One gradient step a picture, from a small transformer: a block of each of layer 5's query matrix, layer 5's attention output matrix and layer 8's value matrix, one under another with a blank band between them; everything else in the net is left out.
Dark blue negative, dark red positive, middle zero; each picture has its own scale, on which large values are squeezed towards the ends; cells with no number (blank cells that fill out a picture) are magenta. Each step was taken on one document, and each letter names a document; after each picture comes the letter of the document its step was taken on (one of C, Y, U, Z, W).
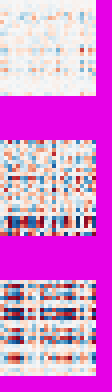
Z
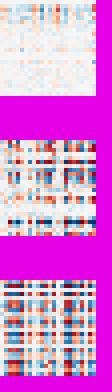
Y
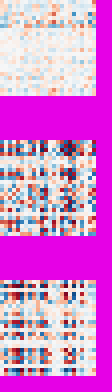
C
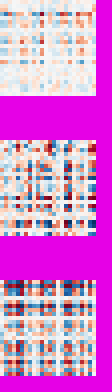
Y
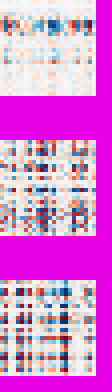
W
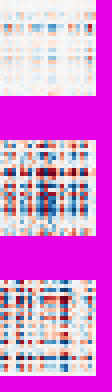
W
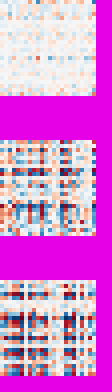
C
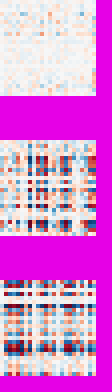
Y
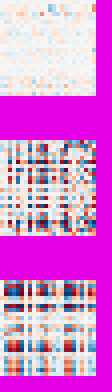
Y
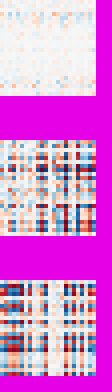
Z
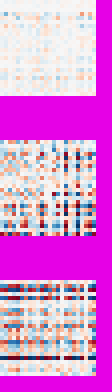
Z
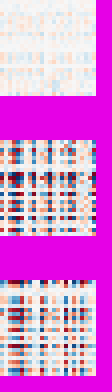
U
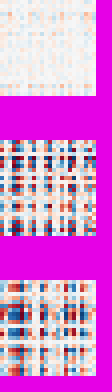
U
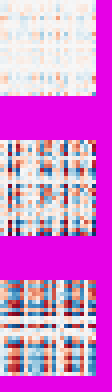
Y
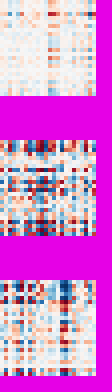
W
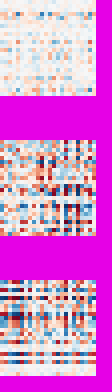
Z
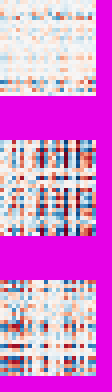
Z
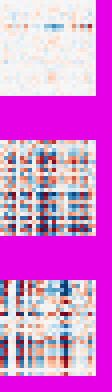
W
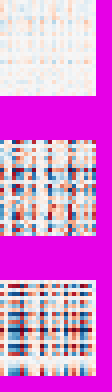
U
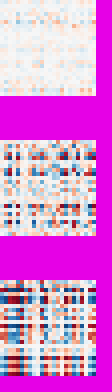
Z
